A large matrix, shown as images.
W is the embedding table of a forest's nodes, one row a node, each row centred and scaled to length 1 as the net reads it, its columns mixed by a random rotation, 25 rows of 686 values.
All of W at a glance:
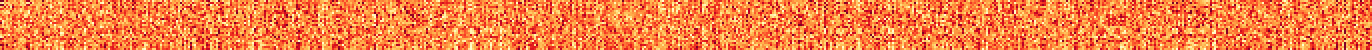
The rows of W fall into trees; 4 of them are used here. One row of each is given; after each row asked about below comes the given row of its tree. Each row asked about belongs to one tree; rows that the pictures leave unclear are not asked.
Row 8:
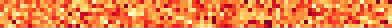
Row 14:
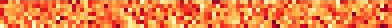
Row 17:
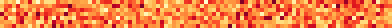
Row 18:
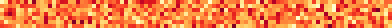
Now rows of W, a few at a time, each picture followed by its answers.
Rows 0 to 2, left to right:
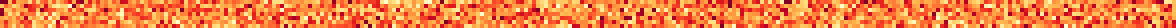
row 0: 14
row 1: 17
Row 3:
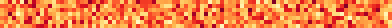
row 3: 18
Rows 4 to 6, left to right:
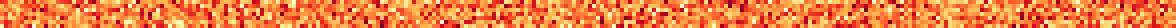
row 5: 17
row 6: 17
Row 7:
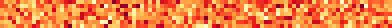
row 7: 8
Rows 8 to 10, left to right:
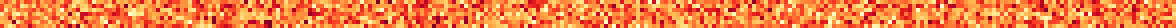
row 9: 18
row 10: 8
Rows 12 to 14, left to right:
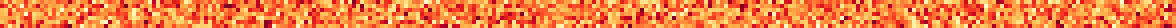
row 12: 8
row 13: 17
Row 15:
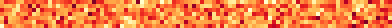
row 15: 14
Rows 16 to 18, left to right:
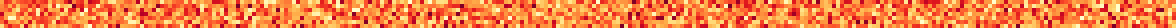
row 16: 14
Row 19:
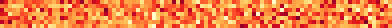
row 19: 14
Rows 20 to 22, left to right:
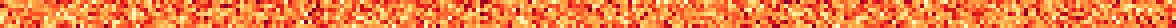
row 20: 8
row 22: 14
